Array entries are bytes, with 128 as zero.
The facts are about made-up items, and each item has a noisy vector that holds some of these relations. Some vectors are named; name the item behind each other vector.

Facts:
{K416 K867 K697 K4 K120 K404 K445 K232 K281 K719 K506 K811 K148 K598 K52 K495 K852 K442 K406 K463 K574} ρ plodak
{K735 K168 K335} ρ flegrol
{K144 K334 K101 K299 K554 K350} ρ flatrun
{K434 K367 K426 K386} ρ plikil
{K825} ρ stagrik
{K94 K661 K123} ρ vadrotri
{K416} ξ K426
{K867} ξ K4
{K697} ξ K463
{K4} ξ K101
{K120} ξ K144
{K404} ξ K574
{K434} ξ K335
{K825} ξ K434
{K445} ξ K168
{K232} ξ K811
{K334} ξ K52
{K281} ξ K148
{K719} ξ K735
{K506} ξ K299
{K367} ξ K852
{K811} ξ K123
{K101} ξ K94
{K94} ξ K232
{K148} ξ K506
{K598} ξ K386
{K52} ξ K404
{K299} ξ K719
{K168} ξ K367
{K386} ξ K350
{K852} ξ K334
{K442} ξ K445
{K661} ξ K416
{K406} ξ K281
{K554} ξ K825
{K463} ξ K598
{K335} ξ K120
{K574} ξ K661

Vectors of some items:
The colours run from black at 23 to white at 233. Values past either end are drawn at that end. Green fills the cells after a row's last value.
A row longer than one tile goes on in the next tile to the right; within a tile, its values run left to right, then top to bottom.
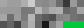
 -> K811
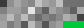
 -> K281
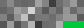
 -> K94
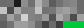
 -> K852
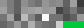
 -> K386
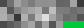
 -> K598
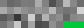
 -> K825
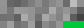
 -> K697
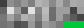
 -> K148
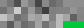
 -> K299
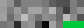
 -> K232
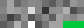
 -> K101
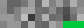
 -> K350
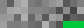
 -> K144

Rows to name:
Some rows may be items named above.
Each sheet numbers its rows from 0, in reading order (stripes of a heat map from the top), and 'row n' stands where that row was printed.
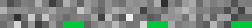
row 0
K825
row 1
K386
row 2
K144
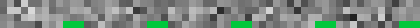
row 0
K506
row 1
K120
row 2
K120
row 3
K299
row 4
K434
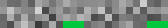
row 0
K334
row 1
K735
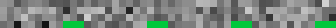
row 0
K232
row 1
K719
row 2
K123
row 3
K463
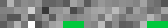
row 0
K101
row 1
K406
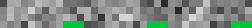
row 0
K281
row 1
K598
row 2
K367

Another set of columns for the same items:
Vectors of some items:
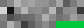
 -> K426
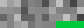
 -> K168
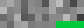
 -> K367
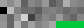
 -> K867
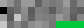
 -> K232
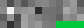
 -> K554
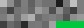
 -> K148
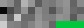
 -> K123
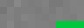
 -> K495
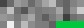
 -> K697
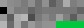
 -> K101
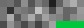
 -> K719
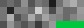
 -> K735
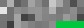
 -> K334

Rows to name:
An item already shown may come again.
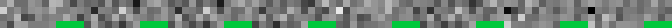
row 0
K852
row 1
K735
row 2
K735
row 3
K506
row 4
K404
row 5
K299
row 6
K123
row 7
K94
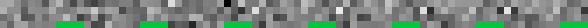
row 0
K367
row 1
K144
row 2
K406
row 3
K334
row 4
K52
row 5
K661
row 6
K574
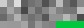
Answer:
K442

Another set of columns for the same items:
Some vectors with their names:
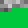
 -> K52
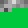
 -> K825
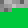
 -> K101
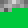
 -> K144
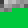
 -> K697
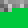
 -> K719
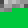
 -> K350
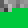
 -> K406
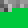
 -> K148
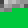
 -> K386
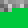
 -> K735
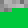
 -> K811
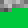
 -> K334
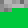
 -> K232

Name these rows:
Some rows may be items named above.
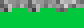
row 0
K148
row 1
K406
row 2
K574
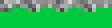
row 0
K404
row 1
K506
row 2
K554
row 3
K299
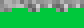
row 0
K123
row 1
K735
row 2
K735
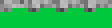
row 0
K94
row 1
K852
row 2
K367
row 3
K442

